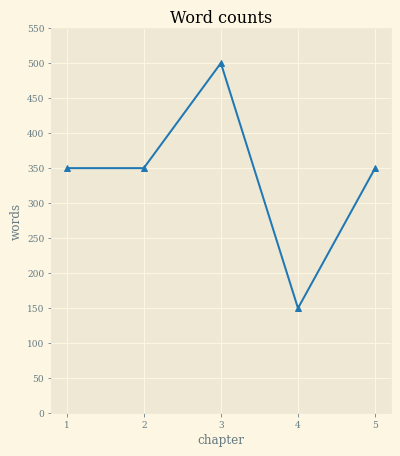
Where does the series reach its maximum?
3
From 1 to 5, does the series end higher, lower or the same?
the same
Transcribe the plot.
Title: Word counts
x-axis: chapter, ticks 1 2 3 4 5
y-axis: words, ticks 0 50 100 150 200 250 300 350 400 450 500 550
Values:
350 350 500 150 350
